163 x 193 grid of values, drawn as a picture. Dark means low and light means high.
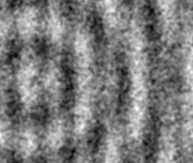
On average the colour sits 50% of the way up the scale. No single row or column stands out from its neighbours. The histogram is bell-shaped. Rings spread out from the middle left. Stripes running up and down repeat 7 times from left to right.
